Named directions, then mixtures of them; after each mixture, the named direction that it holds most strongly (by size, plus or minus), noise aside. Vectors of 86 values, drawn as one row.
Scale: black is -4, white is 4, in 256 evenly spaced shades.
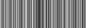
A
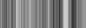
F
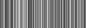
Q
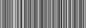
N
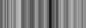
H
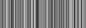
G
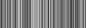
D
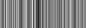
A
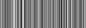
N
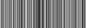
A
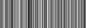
Q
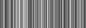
Q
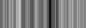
H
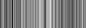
H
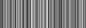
D
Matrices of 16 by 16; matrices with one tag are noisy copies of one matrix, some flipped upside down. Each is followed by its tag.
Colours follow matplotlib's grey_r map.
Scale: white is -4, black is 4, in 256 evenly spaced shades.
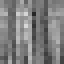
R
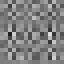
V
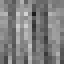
R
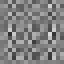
V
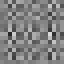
V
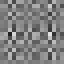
V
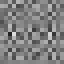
V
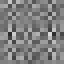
V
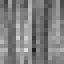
R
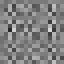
V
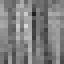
R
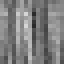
R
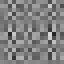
V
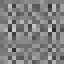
V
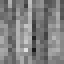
R
